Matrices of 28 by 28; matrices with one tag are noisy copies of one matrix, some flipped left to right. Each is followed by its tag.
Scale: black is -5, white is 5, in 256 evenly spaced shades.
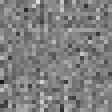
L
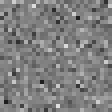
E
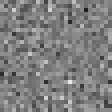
L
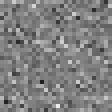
E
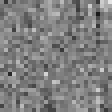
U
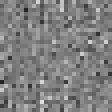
L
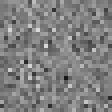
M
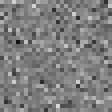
E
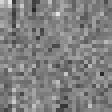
U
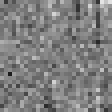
U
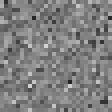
E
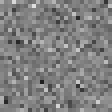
E
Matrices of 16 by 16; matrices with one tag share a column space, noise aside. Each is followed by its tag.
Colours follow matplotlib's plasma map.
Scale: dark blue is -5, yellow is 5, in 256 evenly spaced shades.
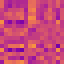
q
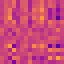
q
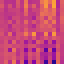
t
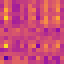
q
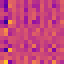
q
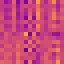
t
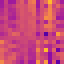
t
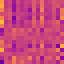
q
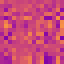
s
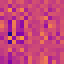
s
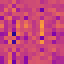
s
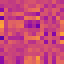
s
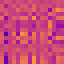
s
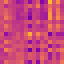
t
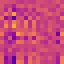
s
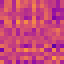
q
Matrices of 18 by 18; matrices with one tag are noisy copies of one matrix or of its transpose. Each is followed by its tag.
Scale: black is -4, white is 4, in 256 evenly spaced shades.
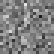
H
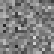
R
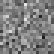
H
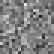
H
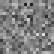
R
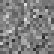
H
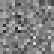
R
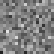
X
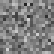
R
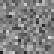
X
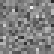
X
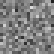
X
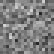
H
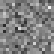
R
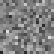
X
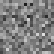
R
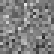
H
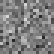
H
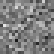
H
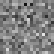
R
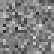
R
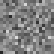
X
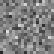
X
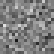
H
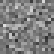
H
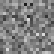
R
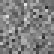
H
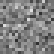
H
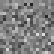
R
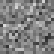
H
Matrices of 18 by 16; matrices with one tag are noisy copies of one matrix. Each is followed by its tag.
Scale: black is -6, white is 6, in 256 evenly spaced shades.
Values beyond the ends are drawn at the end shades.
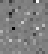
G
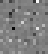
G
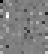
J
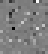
G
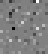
G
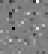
G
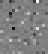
G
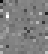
J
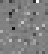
G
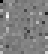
J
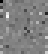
J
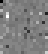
J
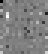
J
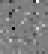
G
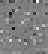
G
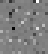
G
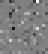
G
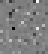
G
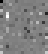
J
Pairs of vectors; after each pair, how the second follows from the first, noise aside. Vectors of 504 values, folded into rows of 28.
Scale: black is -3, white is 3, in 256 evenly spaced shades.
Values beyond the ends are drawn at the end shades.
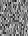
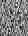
shuffled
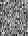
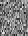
copied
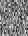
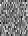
shuffled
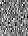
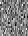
copied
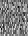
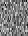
shuffled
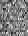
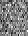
copied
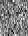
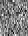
copied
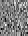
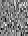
copied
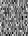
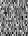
copied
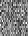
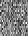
copied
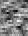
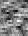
copied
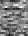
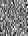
shuffled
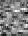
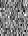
shuffled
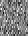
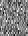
copied
